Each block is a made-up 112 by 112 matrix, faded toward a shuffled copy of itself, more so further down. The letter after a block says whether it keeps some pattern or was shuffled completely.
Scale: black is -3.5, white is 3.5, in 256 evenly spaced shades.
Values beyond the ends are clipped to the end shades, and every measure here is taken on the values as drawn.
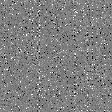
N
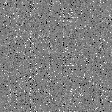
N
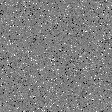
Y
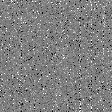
N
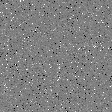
Y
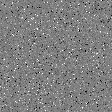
Y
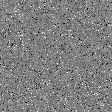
Y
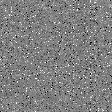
N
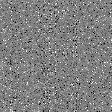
N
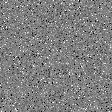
Y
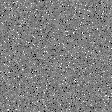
Y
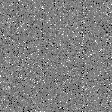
N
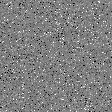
Y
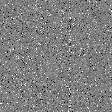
N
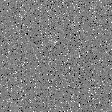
N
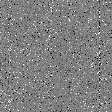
N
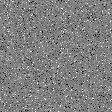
Y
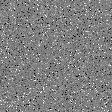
Y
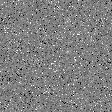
Y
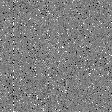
N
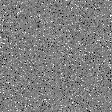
N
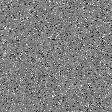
Y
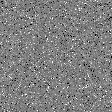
Y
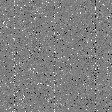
N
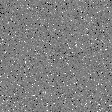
Y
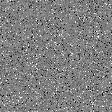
N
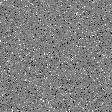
Y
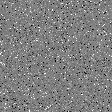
Y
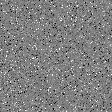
Y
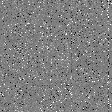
N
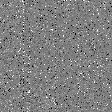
N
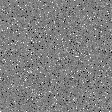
Y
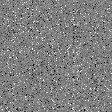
N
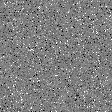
Y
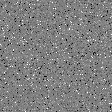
Y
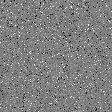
Y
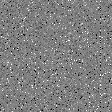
N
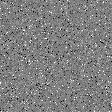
Y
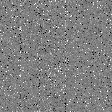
N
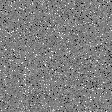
N
